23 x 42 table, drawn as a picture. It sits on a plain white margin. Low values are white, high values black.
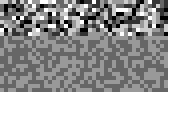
Seam: horizontal, 40% of the way down, the bottom part calmer. Stripes: none. Mirror symmetry: none. Average level on the scale: 50%. Slope: none. Grain: fine.
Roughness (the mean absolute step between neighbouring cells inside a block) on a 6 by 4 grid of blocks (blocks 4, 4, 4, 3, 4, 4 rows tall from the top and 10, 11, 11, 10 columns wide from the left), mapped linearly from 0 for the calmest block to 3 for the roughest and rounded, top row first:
3 3 3 3 / 3 3 3 2 / 1 1 0 1 / 0 0 0 0 / 0 0 0 0 / 0 0 0 0
